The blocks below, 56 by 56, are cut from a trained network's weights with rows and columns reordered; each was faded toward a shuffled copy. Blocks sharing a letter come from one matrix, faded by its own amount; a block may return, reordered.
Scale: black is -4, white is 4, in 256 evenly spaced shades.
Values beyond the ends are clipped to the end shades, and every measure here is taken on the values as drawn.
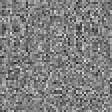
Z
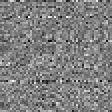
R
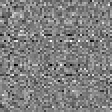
R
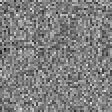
Z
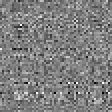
R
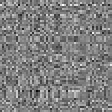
R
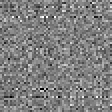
R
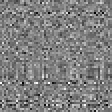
R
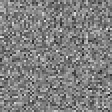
Z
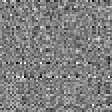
R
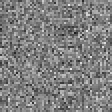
Z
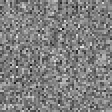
Z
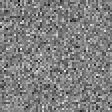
Z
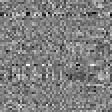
R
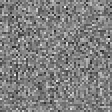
Z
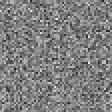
Z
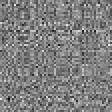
R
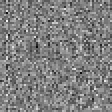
Z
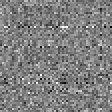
R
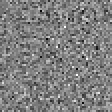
Z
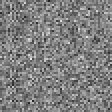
Z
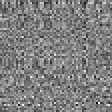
R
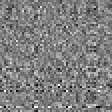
R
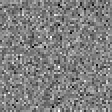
Z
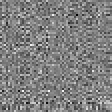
R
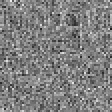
Z
